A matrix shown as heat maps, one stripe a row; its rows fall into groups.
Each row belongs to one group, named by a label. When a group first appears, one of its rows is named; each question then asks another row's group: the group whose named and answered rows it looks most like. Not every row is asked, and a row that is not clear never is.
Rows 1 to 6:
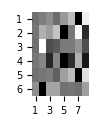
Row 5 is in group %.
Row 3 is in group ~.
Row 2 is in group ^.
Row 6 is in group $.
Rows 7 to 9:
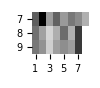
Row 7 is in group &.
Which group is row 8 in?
%
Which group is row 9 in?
%
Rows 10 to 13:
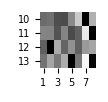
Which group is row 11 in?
^
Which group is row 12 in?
&
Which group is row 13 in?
^
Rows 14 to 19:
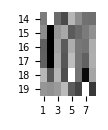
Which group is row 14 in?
~
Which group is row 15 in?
$
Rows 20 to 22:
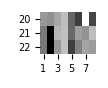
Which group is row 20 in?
^
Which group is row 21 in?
$
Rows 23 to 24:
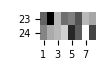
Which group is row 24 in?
^
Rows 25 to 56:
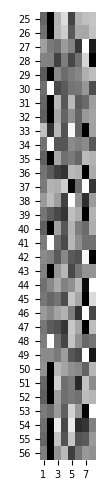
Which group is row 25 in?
$
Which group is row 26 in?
$
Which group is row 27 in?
^
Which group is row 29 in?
&
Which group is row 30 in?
~
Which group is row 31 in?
&
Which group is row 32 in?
&
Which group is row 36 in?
%
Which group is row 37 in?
^
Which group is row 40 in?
&
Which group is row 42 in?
^
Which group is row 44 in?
%
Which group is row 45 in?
%
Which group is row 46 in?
^
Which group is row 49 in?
^
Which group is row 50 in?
$
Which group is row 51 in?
&
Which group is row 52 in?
&
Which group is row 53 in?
%
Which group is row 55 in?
&
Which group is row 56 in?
$
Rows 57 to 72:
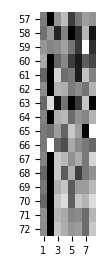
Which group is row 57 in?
$
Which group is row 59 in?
^
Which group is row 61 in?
&
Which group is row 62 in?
$
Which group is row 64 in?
$
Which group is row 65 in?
%
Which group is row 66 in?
~
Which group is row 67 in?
$
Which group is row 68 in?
&
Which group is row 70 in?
$
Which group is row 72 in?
$
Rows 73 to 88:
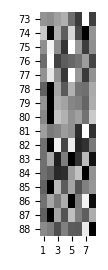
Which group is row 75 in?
~
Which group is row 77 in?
~
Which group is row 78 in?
&
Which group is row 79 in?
$
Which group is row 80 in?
$
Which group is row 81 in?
^
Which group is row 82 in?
&
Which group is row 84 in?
%
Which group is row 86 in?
^
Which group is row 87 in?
&
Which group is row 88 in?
^
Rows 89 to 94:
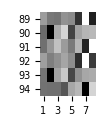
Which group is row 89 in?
^
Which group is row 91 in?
%
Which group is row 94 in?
%
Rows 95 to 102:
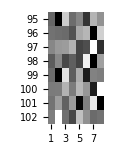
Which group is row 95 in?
&
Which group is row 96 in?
%
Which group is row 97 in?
^
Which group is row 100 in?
%
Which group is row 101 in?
^
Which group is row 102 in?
~
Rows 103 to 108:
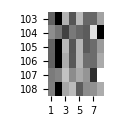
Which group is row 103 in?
&
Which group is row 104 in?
^
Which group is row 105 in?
&
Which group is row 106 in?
&
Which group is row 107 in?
%
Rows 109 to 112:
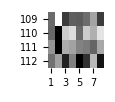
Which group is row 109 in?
~
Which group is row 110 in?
$
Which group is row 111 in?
$
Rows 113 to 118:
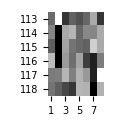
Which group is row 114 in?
$
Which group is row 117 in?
%
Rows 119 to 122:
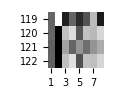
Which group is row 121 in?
&
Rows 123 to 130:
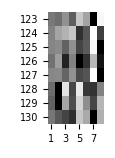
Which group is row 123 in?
%
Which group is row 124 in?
^
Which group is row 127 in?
^
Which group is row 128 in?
&
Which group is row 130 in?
%
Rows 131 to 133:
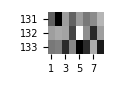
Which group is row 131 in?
&
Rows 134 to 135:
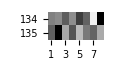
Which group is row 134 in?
^
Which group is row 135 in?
&
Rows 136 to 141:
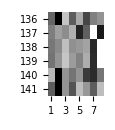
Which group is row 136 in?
&
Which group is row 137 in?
^
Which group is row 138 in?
%
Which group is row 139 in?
%
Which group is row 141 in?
&
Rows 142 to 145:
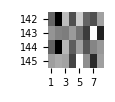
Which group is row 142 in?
&
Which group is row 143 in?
^
